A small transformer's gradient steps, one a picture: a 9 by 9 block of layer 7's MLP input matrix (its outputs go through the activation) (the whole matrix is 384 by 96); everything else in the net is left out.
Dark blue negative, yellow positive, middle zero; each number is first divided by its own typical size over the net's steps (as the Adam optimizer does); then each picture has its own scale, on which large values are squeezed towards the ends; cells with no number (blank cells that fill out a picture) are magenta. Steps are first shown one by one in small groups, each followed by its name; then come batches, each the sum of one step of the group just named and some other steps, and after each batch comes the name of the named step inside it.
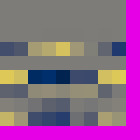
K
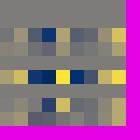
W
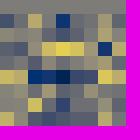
K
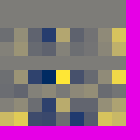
W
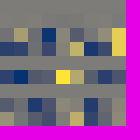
W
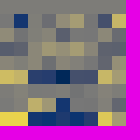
K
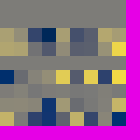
W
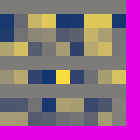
W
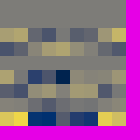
K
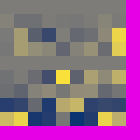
W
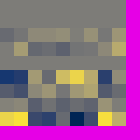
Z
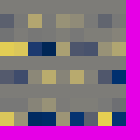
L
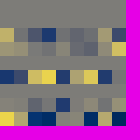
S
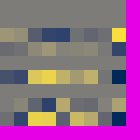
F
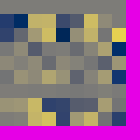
F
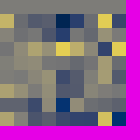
S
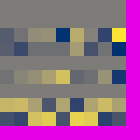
F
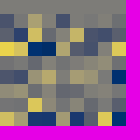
L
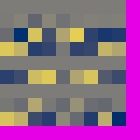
S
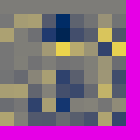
S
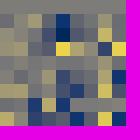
L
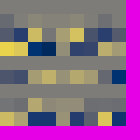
L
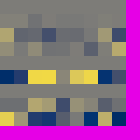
S
